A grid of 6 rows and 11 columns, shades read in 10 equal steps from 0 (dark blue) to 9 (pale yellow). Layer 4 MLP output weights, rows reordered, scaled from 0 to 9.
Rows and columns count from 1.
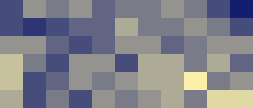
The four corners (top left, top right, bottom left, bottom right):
2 0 6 8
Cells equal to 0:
1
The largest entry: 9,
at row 5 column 9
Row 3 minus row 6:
-1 3 -1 0 -2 1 0 -3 0 -3 -3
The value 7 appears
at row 4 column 1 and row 5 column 1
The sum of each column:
29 19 18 22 23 26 30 30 30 29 23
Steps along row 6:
down up down up down up up down up same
